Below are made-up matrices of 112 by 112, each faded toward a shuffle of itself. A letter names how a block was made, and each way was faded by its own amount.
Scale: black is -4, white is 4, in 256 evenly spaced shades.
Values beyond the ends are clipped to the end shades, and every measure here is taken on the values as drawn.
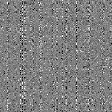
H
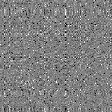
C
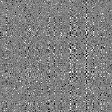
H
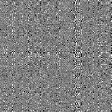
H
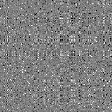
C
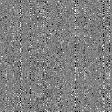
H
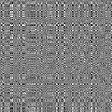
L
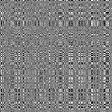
L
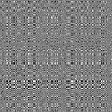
L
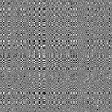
L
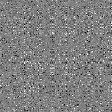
C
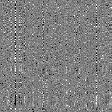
H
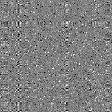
C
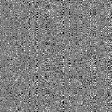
H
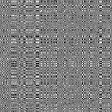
L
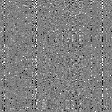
H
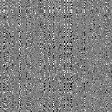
H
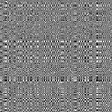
L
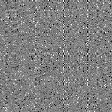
C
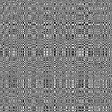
L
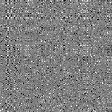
C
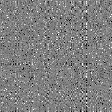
C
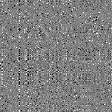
C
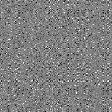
C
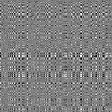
L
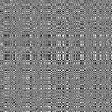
L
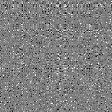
C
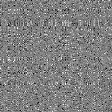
C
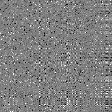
C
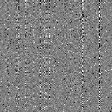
H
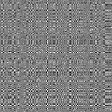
L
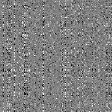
H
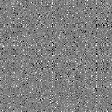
C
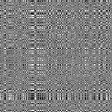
L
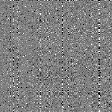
H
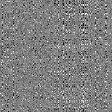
H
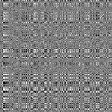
L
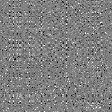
C
